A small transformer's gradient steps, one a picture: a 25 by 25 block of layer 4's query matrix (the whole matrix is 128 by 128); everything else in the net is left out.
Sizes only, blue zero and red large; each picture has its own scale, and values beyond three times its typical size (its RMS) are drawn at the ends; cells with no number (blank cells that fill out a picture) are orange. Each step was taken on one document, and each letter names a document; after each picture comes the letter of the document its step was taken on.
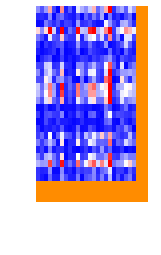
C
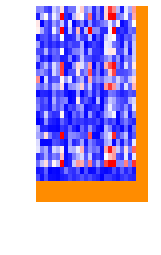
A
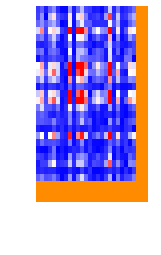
A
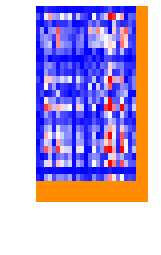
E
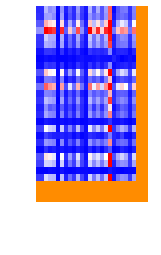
E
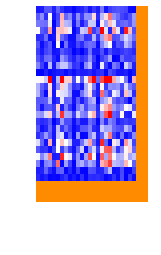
C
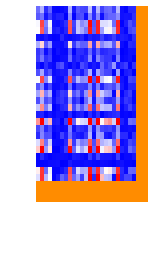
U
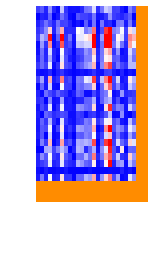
C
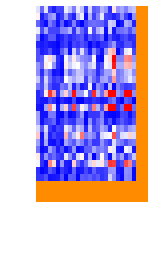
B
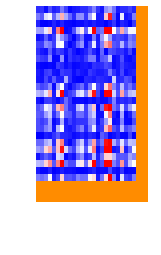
C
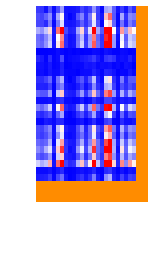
C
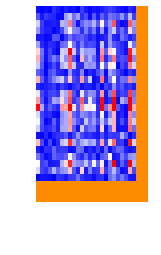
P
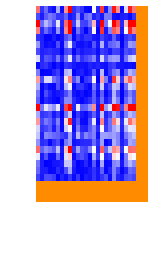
P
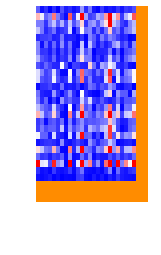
A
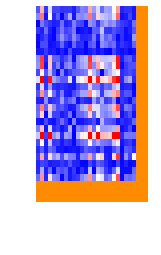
U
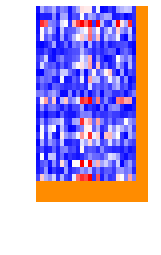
A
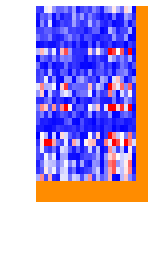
B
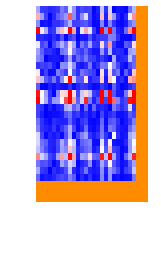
P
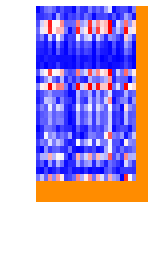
E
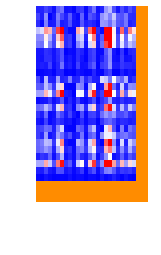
C
